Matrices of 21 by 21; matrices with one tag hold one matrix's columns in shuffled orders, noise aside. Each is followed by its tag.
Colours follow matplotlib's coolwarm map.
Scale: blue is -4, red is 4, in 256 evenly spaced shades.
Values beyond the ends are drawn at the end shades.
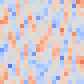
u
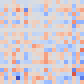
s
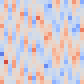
u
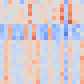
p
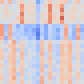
p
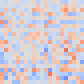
s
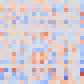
s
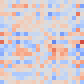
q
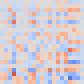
s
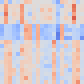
p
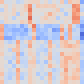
p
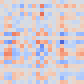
q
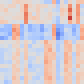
p
